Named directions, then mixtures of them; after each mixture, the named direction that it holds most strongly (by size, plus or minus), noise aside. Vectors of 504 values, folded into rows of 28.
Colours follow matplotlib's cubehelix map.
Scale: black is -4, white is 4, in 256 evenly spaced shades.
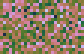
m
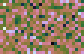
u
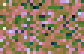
u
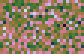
m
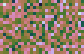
m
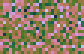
m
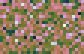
u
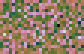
m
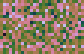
m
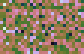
u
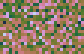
m
